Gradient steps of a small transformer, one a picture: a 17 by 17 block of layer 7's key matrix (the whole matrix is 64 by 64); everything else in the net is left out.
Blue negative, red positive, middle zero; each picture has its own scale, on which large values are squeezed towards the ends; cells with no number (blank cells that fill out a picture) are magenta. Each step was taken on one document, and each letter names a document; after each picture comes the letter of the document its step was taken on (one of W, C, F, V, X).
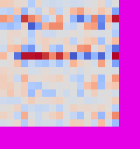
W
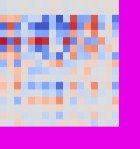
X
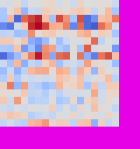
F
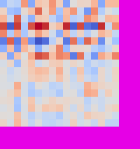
X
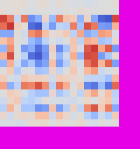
F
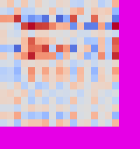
W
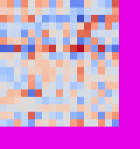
W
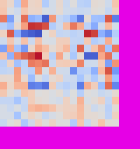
F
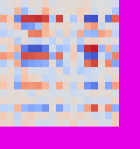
F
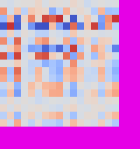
X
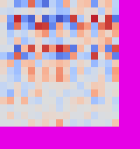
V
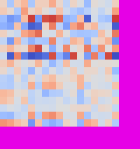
W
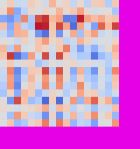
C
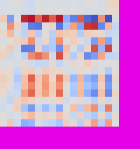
C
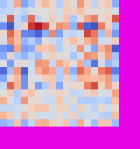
F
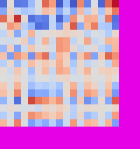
V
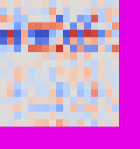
X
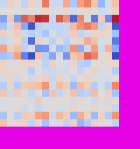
W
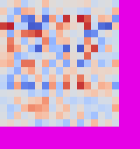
F
